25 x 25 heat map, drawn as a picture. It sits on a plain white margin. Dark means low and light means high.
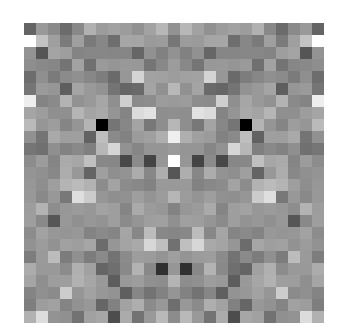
Odd rows or columns: none. Histogram: heavy tails on both sides. Mirror symmetry: left to right. Grain: fine. Seam: none. Stripes: none. Slope: none.
